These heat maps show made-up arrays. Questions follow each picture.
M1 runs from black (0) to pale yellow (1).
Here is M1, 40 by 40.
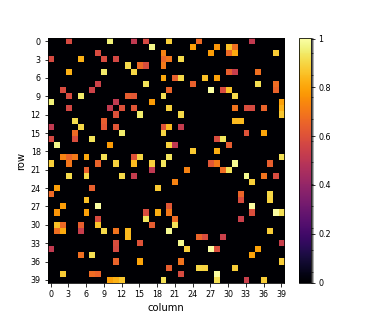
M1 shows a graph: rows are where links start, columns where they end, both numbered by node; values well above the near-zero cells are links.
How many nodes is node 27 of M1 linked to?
4
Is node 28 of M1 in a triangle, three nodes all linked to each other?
no
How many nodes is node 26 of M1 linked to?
3
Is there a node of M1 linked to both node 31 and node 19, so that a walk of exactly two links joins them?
yes
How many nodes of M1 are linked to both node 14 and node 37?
1
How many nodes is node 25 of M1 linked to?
3
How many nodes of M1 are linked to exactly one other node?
0
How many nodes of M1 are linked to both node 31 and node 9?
2
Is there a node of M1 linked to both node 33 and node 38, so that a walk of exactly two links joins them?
yes
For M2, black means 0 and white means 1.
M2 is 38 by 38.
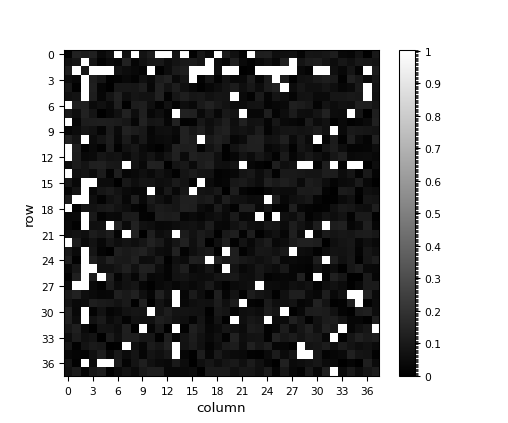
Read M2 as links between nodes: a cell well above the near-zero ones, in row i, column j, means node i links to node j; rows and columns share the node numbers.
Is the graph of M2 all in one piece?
no
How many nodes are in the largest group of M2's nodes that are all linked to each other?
3
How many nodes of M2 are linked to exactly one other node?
10
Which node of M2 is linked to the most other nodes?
node 2
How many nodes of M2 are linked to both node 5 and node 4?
2
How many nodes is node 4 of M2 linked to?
3
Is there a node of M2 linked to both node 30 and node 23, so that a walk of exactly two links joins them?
yes
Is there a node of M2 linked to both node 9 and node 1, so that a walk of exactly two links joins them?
no
